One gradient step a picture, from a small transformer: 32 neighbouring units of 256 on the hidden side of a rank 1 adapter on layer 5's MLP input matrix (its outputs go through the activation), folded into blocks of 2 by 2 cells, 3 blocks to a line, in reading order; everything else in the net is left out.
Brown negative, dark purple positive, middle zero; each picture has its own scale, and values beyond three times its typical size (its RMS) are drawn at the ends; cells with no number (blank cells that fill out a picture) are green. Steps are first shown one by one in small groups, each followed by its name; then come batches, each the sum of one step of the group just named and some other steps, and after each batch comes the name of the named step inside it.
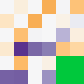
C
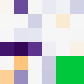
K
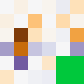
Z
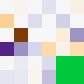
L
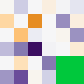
K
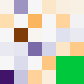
C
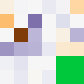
L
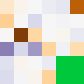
L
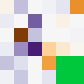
K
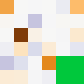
Z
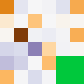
Z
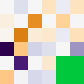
Z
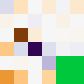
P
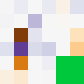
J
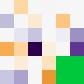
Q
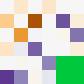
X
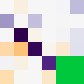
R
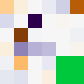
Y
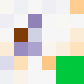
J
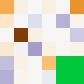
X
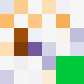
P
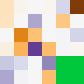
R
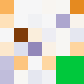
X
